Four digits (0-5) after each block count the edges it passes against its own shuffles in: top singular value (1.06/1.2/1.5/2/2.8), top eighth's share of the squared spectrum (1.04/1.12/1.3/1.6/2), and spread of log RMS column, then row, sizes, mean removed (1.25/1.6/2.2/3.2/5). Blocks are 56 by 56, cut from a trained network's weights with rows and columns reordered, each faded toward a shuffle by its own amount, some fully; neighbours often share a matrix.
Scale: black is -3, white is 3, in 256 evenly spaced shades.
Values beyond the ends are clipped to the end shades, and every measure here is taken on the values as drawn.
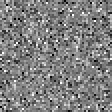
0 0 0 0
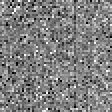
1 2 0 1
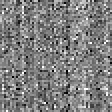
3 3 1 2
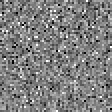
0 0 0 0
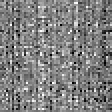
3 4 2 3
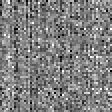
3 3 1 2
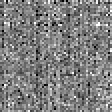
3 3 1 3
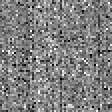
2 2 0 1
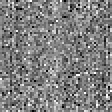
2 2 1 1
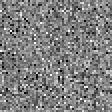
0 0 0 0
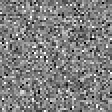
0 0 0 0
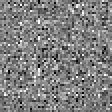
2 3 3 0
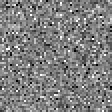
0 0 0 0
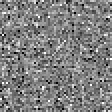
1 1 1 0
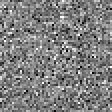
1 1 1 0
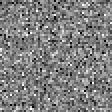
0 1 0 0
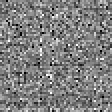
2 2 2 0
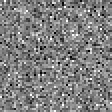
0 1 0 0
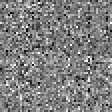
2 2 2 0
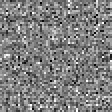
2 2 2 0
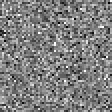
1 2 0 0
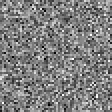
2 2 0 0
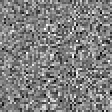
3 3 2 1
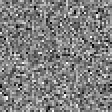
1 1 0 0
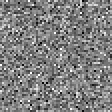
1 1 0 0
